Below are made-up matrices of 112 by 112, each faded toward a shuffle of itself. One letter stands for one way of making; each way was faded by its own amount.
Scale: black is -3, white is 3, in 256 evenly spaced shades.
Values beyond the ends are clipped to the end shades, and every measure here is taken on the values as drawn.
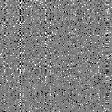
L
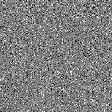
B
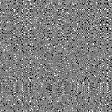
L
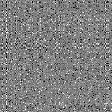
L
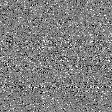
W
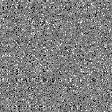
B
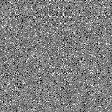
B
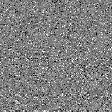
B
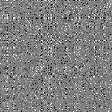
L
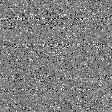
W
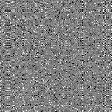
L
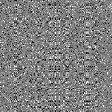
L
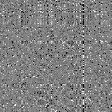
L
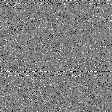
W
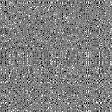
L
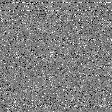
W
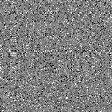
B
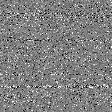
W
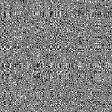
L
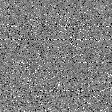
W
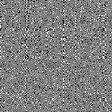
L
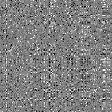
L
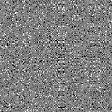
L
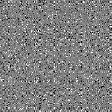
L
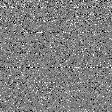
W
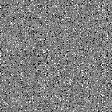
B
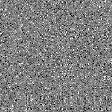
B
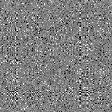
L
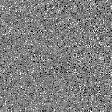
B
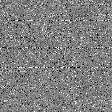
W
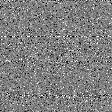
W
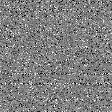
W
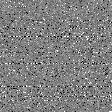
W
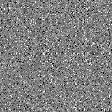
B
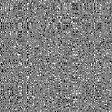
L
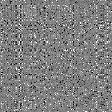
L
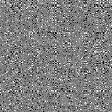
L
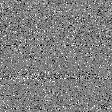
W
